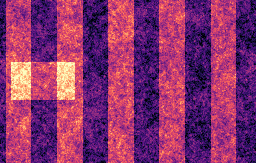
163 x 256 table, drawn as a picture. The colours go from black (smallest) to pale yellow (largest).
In the middle left lies a patch that is higher than the rest. Stripes running up and down repeat 5 times from left to right. The middle left is the ninth with the highest average. Overall the values sit about 40% of the way up the scale.
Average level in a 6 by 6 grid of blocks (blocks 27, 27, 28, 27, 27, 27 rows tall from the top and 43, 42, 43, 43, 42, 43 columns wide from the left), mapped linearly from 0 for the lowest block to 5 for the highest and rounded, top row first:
1 2 1 1 1 1 / 2 2 1 1 0 1 / 5 5 1 0 0 2 / 4 4 1 1 1 1 / 2 2 1 1 0 1 / 1 2 1 1 0 1
